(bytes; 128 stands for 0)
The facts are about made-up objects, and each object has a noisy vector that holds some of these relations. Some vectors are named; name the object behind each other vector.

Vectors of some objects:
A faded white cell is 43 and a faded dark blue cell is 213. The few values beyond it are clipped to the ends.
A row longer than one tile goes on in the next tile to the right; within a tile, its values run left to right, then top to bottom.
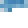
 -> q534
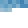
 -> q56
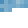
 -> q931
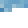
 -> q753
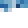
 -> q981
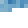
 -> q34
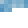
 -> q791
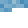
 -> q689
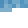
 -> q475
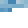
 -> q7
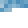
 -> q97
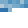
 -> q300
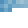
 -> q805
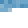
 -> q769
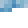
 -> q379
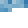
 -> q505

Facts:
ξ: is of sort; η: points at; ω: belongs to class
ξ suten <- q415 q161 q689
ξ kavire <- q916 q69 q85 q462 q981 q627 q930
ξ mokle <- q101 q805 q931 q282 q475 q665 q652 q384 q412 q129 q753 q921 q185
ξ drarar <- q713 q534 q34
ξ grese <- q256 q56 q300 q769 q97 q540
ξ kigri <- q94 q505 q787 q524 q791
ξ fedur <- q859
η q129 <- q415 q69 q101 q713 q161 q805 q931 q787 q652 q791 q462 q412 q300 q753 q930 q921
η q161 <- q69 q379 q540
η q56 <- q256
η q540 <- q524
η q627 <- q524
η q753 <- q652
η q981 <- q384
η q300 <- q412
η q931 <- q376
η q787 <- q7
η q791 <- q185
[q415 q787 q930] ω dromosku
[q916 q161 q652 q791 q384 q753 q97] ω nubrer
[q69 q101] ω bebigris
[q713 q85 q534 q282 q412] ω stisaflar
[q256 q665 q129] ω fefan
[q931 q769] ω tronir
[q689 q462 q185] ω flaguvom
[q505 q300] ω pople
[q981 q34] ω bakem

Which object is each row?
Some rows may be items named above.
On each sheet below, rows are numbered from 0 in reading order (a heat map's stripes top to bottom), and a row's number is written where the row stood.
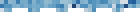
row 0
q85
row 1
q931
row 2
q384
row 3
q282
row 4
q627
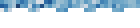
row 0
q981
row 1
q627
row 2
q379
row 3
q540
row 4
q787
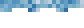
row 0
q256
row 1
q69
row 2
q713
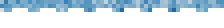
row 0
q85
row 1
q769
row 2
q859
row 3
q930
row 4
q713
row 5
q412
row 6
q462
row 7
q94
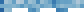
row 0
q101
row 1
q505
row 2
q185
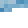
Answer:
q161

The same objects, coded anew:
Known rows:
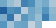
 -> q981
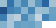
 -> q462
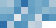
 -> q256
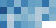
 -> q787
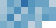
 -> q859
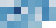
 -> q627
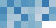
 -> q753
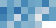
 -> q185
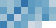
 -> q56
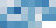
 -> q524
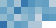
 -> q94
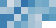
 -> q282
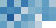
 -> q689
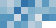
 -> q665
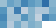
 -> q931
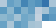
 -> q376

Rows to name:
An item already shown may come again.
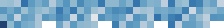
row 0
q505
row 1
q185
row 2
q916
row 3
q534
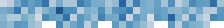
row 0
q379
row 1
q981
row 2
q689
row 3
q412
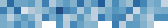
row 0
q161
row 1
q930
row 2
q534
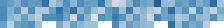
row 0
q713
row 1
q185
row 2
q101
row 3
q300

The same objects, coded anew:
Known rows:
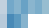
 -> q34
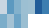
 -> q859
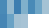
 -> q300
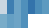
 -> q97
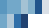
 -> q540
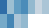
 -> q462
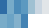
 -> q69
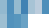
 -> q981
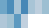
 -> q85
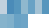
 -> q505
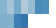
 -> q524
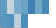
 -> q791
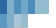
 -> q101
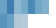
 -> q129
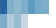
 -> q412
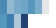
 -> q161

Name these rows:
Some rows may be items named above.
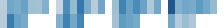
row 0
q34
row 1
q916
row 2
q689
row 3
q412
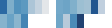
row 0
q69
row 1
q379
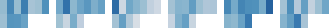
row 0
q981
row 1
q282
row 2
q713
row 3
q534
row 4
q185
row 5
q627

